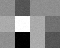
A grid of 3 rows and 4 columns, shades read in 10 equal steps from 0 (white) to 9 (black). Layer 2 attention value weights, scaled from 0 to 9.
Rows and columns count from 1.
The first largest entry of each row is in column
2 4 2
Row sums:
18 11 22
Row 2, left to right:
3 0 3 5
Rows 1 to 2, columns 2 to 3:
6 4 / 0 3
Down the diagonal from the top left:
4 0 3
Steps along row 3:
up down up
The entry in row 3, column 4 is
6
